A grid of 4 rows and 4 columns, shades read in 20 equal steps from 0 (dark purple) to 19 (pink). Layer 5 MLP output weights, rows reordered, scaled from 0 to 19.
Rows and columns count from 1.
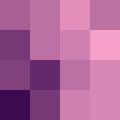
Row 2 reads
6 13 15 19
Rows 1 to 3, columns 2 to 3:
13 17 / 13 15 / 4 13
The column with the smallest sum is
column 1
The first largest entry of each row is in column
3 4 4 4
